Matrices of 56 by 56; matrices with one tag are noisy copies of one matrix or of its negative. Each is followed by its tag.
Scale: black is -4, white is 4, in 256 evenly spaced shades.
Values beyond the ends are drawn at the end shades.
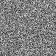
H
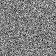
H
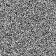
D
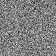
H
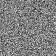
H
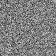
D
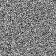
D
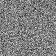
H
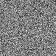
H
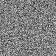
H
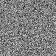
H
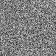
H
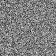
D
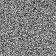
H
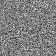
H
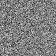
D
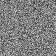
H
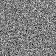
H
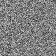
D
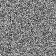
D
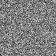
D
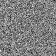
D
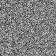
D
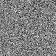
H
